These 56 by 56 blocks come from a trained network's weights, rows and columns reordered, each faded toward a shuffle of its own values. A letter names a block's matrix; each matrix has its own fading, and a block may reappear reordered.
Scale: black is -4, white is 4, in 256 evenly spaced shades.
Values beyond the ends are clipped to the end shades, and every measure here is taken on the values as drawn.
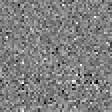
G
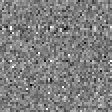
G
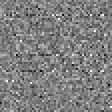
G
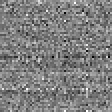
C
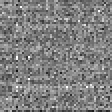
C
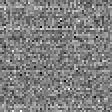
C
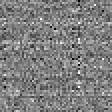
C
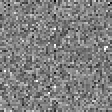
G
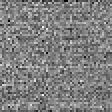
C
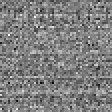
C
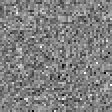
G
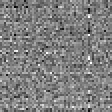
C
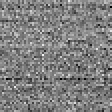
C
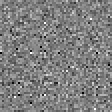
G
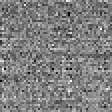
C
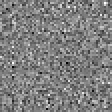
G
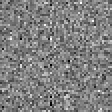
G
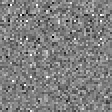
G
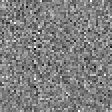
G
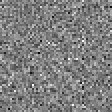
G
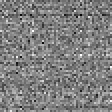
C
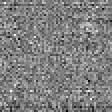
C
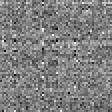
C
